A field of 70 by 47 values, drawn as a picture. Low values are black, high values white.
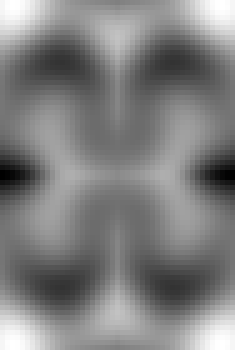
On average the colour sits 50% of the way up the scale. No lone cell stands out from its neighbours. The centre is the calmest part. Its left and right halves mirror each other, and so do its top and bottom.
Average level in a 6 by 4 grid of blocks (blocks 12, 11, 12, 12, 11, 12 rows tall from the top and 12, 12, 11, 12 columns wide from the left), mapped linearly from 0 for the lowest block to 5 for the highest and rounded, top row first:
5 3 3 5
0 0 0 0
1 2 2 1
1 2 2 1
0 0 0 0
5 3 3 5
